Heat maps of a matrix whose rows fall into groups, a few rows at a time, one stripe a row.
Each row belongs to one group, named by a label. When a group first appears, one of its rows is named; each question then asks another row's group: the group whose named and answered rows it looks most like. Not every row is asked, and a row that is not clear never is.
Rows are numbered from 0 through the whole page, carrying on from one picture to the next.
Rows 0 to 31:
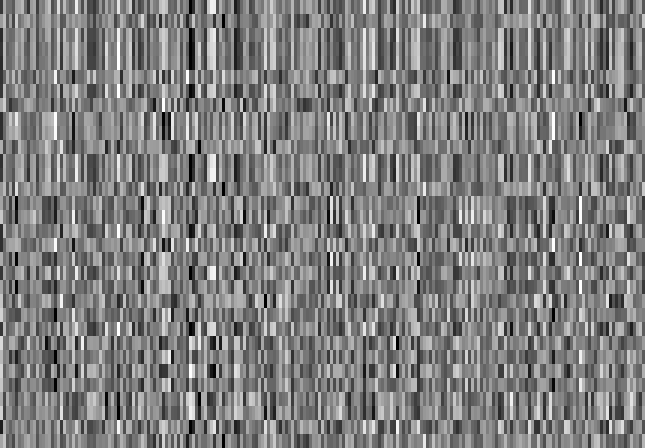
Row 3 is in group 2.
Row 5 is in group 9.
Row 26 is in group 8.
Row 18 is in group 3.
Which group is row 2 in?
2
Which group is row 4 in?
2
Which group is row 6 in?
2
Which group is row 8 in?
9
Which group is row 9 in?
9
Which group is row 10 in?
8
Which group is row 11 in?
2
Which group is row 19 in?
2
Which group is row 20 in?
3
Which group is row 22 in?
3
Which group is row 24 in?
8
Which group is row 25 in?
3
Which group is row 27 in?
3
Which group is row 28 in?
8
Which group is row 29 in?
8
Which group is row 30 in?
2
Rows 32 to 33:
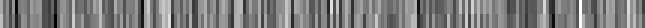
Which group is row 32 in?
3
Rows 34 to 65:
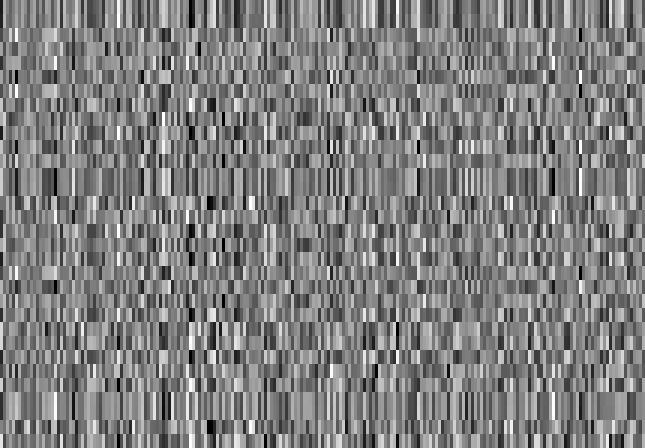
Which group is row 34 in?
2
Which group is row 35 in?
2
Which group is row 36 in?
9
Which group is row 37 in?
8
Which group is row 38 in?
9
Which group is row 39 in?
3
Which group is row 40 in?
9
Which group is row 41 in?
8
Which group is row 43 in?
2
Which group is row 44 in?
3
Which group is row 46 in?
3
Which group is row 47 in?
3
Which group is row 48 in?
8
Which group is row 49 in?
9
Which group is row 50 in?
2
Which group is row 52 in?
2
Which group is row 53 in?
9
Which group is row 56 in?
2
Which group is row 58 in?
8
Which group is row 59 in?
2
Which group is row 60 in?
9
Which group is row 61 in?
8
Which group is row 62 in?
9
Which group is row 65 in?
8
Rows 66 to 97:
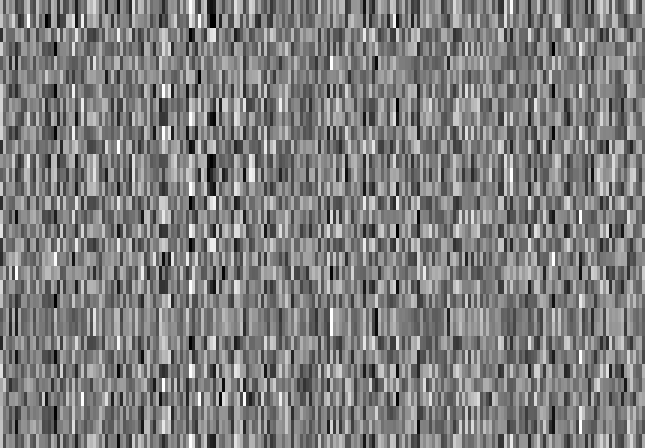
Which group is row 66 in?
8
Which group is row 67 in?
8
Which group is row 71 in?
8
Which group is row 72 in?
3
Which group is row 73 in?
8
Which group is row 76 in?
2
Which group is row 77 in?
8
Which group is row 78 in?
8
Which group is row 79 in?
8
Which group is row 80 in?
2
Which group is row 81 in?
3
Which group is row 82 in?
8
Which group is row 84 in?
9
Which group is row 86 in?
8
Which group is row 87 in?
3
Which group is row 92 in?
8
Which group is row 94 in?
8
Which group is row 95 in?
3
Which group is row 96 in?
3
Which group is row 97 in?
8
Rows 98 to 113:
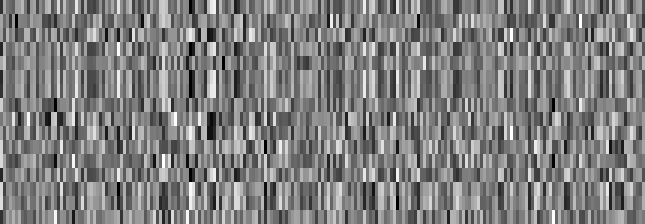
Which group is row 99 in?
3
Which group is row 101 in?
2
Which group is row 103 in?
2
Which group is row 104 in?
2
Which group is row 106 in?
8
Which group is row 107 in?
8
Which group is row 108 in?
8
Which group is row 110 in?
2
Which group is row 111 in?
8
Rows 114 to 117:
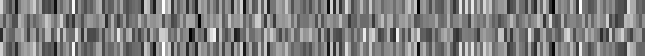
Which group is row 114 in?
3
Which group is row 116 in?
2
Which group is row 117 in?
3
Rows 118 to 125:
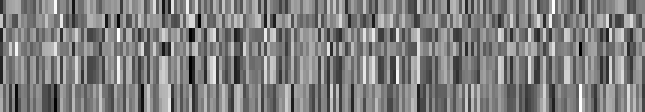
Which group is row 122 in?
2
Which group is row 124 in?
3
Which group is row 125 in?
3
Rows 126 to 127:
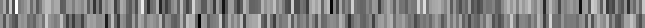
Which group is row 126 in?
9
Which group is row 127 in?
8
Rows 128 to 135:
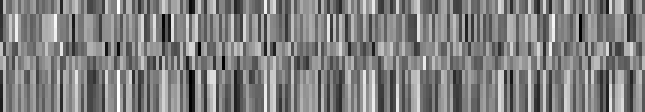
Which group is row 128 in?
2
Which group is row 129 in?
9
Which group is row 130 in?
9
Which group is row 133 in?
2
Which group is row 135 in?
2
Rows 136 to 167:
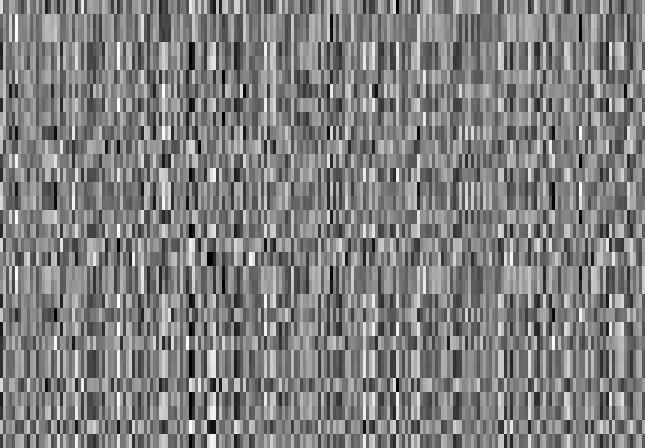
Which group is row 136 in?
8
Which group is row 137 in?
9
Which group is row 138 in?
9
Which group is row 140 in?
2
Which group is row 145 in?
3
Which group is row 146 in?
8
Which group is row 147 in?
9
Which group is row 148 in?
2
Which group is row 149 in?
3
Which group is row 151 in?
9
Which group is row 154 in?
8
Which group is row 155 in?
9
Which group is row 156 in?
9
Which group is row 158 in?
3
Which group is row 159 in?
2
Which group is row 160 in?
9
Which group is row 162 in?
2
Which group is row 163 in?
8
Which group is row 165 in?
2
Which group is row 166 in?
8
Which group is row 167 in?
2
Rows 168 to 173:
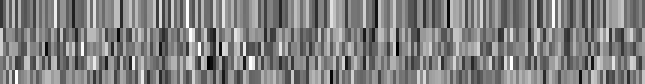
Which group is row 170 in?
8
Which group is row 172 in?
8
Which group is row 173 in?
9
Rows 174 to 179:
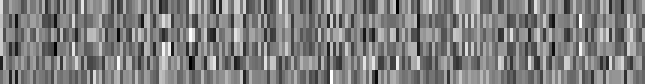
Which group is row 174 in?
8
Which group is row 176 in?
8
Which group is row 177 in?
3
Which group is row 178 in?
2
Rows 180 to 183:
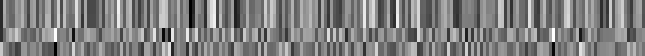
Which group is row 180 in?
2
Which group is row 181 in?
2
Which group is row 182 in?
9
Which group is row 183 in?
3
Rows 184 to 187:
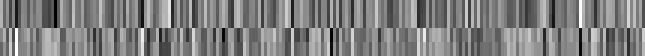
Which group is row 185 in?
3
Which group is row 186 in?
9
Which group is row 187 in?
9
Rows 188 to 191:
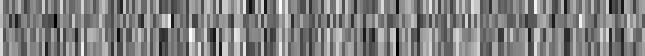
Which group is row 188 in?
8
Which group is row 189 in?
3
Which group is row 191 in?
8
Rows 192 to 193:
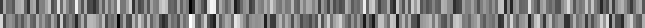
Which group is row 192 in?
2
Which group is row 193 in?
8
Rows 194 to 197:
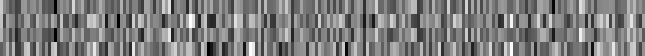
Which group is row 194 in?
3
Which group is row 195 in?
8
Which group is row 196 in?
3
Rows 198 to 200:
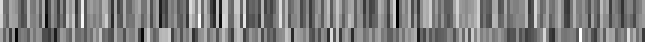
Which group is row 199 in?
8
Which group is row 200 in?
3
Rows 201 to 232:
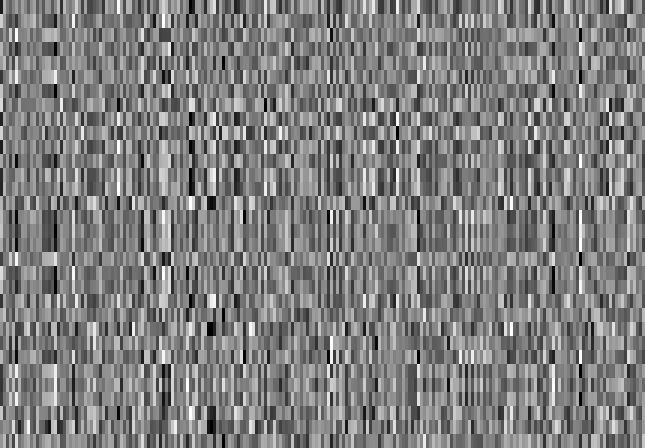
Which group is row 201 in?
2
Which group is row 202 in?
3
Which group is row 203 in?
9
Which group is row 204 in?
3
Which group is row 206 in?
9
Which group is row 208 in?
8
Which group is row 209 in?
2
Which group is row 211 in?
2
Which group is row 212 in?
3
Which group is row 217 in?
3
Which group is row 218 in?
3
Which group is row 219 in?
9
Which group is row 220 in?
3
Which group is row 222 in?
2
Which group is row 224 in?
8
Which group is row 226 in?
3
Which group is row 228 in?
9
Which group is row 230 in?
8
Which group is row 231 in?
8
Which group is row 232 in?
9
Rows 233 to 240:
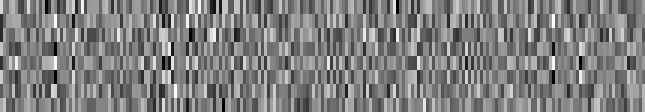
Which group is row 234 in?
9
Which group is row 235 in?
2
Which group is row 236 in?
3
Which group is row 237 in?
9
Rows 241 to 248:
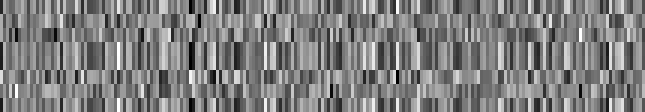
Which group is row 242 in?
8
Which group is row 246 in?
8
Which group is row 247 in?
9
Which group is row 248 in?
2
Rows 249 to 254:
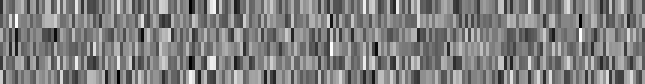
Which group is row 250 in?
9
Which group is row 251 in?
3
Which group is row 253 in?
2
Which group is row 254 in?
8
